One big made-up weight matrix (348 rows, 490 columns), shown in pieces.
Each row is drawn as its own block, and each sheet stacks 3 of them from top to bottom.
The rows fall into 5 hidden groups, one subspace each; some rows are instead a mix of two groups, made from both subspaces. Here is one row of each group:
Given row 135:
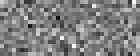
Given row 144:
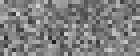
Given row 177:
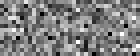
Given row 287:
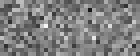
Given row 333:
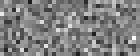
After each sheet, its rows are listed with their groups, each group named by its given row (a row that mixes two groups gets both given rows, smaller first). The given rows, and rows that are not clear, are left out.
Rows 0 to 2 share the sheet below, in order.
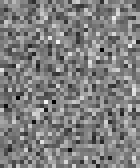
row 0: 177
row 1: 333
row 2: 144
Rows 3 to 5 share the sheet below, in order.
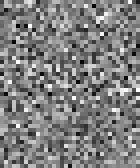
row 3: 135
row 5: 144
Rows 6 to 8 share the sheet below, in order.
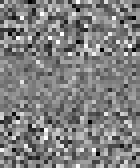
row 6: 177
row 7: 333
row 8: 287
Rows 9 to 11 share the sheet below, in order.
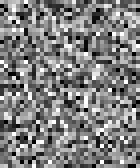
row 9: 177
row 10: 177
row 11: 135
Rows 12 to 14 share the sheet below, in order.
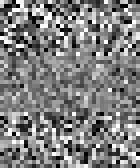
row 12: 287
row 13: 177
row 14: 177
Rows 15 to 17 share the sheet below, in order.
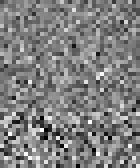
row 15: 135 and 333
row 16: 135
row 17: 287
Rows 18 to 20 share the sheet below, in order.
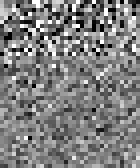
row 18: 144
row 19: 135
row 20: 135
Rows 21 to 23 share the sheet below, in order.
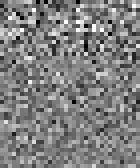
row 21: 144 and 177
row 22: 135
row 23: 135
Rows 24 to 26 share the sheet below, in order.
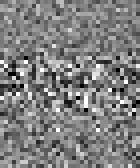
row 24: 333
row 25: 177
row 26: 135 and 177
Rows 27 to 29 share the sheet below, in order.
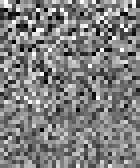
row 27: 135
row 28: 287
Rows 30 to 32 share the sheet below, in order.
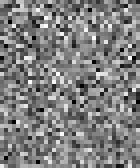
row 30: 287
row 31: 135
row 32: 333
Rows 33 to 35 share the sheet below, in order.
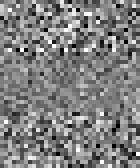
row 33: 333
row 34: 135 and 287
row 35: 177
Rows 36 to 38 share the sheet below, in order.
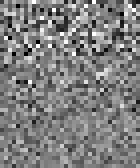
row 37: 135
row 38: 144
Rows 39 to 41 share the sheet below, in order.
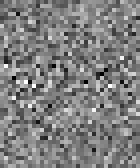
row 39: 144
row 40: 135
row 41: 287
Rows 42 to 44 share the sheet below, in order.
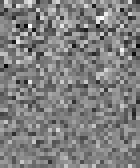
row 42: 135
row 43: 135
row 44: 135
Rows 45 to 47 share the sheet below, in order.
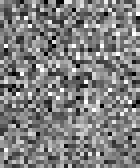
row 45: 333
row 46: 177
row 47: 144
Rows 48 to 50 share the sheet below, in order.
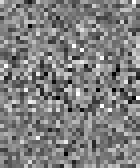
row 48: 135
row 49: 177
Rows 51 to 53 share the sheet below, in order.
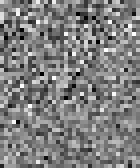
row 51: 144 and 333
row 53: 333
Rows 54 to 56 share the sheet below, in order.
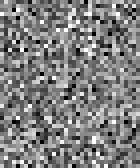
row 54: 333
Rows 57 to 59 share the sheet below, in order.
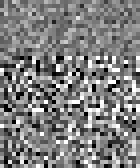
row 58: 333
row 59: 333
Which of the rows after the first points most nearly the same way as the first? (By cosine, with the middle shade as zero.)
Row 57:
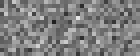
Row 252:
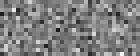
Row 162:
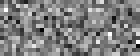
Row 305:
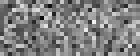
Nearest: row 162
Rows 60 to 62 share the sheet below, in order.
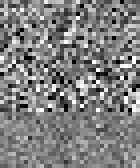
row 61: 135
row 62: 135
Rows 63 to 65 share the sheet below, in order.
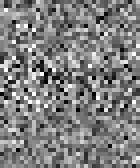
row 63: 135
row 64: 287
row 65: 177
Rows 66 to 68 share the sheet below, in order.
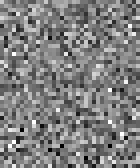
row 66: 144
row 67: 177
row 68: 144 and 177
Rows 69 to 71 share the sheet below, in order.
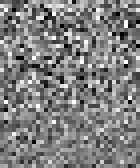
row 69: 177 and 287
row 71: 135
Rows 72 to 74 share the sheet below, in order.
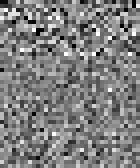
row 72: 135
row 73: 333
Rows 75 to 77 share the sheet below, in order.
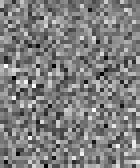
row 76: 135
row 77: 333
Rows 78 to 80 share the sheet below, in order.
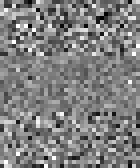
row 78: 135
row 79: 144
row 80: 333
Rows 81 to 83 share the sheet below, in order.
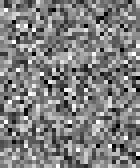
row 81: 135
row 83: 177
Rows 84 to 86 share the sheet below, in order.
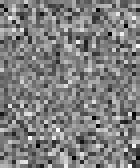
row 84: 177
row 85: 333
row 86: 135
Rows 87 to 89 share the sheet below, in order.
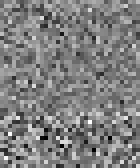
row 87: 287
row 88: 135
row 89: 287
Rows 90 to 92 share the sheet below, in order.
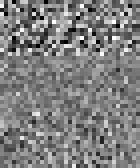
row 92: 144 and 333
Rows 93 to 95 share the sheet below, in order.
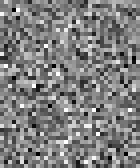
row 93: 333
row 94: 135
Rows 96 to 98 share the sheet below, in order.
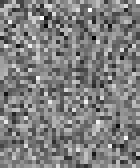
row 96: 287
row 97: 144
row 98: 177
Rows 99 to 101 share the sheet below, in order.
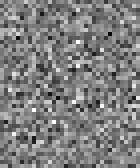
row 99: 177
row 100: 177 and 333
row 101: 135
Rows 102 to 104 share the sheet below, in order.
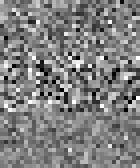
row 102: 144
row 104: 177
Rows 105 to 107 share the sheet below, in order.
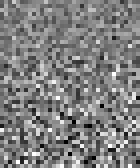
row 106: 177
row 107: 333
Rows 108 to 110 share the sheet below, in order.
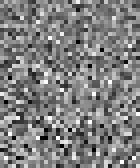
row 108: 177
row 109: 287
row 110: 287
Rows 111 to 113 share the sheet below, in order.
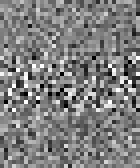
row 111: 333
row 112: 144
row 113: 144
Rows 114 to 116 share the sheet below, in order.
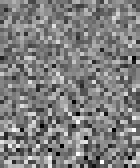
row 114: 177
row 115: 135
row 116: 177
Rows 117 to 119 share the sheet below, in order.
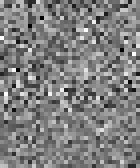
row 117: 135 and 287
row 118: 144
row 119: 135
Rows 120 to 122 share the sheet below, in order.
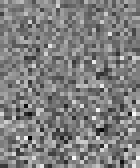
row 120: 333
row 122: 135
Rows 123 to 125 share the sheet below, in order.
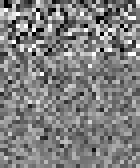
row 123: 135
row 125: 287
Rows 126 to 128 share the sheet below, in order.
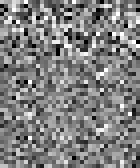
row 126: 177
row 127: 135
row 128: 135
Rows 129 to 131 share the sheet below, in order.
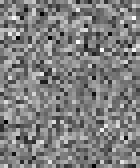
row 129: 177
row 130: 287
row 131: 135 and 177
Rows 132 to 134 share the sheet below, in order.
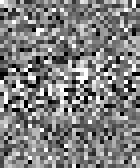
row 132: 135
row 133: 144
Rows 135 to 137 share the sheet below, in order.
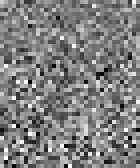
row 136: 135
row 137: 144
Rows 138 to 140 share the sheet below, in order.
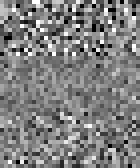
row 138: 144
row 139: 177
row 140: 333
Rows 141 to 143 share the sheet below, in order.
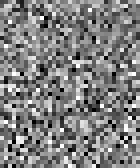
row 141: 287
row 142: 177
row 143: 135 and 144
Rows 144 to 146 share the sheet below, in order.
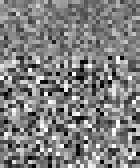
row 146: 177
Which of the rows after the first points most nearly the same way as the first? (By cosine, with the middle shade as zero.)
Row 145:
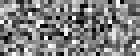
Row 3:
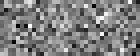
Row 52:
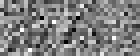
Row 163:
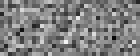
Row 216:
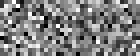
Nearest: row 216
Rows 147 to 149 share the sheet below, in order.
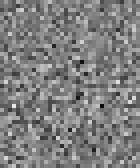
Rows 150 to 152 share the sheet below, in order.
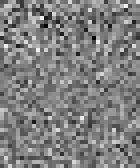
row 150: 287
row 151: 135
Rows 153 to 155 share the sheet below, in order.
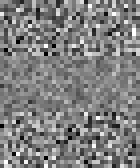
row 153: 333
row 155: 333
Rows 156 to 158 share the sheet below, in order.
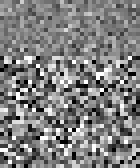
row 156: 333
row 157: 135
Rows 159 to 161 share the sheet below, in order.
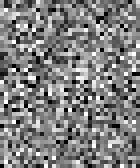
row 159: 135
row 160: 144
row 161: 333
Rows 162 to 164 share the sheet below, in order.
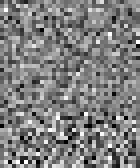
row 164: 333
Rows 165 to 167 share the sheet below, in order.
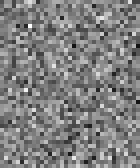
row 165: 135
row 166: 135 and 177
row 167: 333
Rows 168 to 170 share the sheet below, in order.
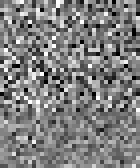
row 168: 333
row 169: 287
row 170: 135
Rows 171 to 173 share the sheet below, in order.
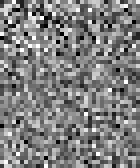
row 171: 287
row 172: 177
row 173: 333
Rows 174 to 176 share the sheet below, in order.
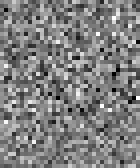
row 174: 177
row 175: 177
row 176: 135
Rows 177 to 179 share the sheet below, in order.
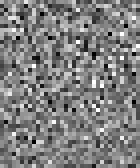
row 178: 144
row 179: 135
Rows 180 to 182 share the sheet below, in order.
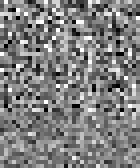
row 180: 333
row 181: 333
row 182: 135 and 144
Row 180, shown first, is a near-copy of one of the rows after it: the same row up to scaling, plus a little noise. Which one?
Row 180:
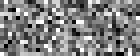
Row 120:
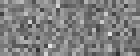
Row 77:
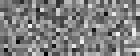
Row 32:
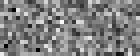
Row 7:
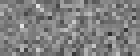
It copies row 32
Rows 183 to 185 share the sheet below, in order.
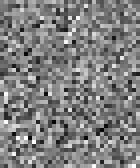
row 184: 144
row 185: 135
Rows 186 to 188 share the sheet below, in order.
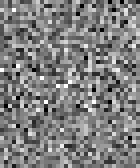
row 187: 333
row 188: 144
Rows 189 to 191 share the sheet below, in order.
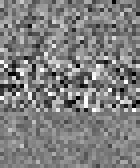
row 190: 177
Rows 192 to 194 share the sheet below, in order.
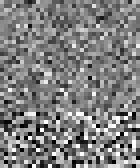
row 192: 135
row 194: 135 and 333
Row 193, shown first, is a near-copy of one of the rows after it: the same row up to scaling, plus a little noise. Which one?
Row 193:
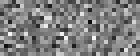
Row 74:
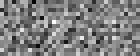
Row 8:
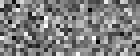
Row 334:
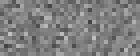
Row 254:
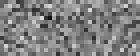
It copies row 334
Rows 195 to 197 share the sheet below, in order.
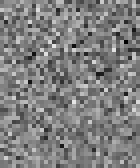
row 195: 333
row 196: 135
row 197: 287
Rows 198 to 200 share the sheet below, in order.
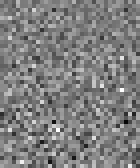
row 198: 135 and 144
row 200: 135 and 144
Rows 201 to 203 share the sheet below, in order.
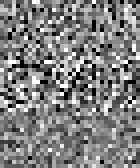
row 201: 144
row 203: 177
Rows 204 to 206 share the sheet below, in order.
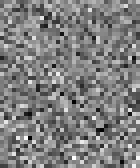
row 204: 287
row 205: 135
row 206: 135
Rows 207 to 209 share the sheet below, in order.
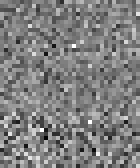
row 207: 333
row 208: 287
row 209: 287
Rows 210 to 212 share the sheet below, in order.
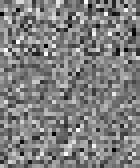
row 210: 333
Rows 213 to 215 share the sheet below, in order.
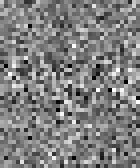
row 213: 135
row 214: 177
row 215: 333
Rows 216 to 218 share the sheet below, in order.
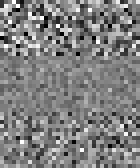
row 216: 287
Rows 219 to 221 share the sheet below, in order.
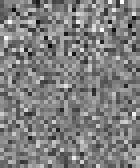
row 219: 144
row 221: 135
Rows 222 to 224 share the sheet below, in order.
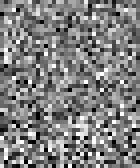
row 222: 333
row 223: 135
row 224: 144
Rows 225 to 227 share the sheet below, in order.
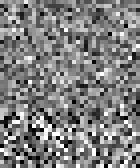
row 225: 177
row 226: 135
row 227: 287
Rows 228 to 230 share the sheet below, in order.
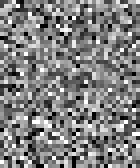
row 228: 287
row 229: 177
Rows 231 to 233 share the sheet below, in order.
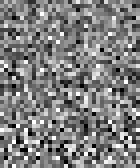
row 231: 177
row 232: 177
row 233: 144
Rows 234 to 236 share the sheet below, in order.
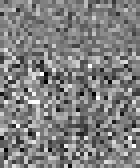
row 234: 333
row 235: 287
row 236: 144
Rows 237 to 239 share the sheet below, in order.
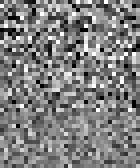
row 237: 177
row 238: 144 and 333
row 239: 144
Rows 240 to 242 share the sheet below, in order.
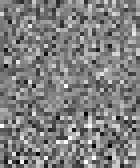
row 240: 333
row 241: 135
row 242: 333
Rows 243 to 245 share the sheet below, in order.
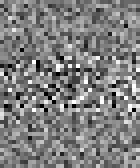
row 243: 177
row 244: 333
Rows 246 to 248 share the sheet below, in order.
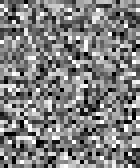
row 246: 177
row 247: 177
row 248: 135 and 333
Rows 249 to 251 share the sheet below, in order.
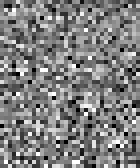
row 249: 135 and 287
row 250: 177 and 333
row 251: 333
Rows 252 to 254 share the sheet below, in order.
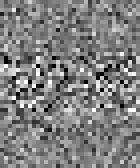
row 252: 333
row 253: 135
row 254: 287
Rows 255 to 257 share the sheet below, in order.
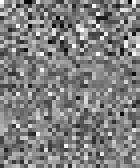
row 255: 135
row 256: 177
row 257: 144
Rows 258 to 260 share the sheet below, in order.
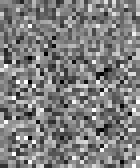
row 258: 333
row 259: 135
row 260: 135
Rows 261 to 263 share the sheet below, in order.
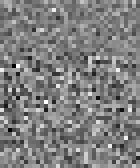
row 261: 135
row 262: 333
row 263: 177
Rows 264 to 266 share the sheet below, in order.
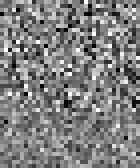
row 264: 333
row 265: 144 and 177
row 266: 177
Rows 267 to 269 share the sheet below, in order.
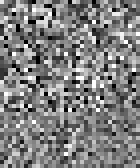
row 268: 144
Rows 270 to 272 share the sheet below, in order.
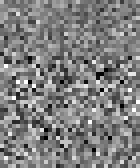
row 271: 135
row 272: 287
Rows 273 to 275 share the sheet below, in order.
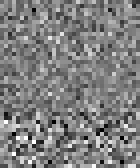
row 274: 177
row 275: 135
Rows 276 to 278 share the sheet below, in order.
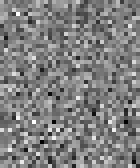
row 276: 144
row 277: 177
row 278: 135 and 144
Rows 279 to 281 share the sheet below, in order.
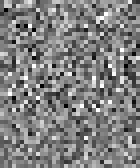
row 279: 135
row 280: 144
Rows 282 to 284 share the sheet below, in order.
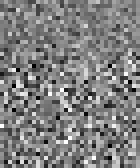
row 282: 333
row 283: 144
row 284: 333
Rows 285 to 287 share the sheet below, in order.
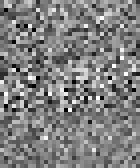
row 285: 135
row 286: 144
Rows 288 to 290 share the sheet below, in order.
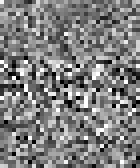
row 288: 135 and 144
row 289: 177
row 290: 135
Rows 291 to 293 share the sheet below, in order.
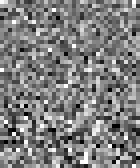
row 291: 135
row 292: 333
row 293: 177
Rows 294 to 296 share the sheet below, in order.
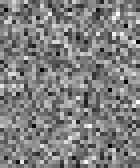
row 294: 177
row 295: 177
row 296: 333
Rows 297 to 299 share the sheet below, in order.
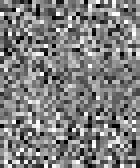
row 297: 333
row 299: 333
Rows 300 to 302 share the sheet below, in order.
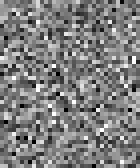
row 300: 144
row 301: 135
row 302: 135
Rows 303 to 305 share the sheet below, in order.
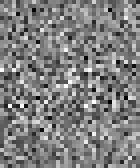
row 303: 144
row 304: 333
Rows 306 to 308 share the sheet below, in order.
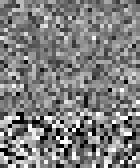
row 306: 287
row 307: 177
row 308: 287
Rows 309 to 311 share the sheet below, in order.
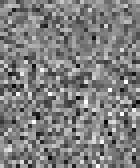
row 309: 287
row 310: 177
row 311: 144
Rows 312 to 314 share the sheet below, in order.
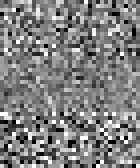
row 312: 333
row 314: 135 and 333
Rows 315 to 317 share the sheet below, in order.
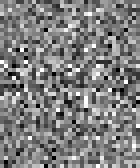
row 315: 333
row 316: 177
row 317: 333
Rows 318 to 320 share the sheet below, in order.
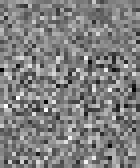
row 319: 333
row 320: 333
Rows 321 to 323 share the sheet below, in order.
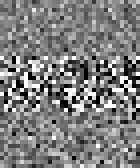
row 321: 144
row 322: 144
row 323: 135 and 177
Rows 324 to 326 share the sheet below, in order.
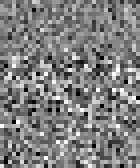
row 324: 144
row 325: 177
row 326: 333
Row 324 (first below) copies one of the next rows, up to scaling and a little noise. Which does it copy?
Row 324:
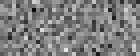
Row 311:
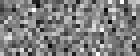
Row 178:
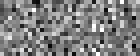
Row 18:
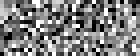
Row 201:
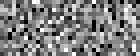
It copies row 201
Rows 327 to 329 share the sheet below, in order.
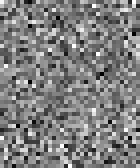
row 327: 135
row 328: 135
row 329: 144
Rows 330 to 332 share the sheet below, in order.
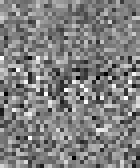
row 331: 135 and 144
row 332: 135
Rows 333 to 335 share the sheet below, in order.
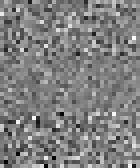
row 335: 333
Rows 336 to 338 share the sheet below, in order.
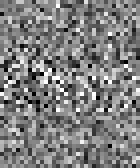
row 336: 333
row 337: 287
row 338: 177
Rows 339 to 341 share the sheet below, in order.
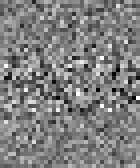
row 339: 333
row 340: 177
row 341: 135
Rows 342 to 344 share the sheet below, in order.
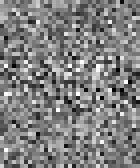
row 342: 144
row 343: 144 and 177
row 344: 144
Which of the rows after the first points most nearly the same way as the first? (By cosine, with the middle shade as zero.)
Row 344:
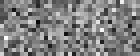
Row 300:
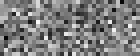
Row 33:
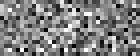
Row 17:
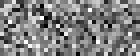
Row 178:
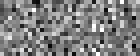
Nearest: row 178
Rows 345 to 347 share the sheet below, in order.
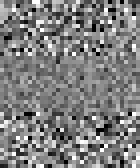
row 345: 144
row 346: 333
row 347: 135
